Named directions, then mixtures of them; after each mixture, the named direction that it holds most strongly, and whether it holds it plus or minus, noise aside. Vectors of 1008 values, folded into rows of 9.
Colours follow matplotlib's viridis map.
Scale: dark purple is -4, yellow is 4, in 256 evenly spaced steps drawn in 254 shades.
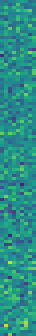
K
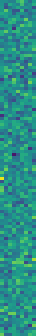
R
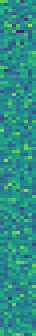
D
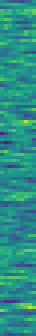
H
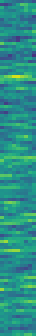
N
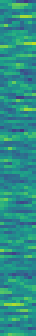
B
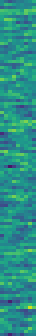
H, plus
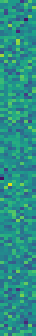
K, minus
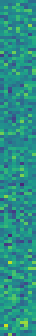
K, plus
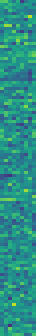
D, plus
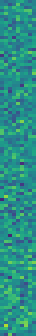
K, plus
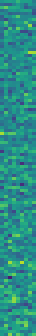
K, plus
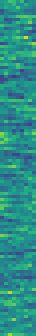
B, plus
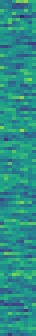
B, minus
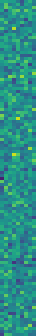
R, minus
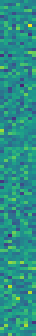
K, plus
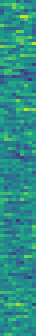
B, plus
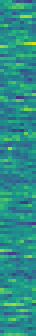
B, plus
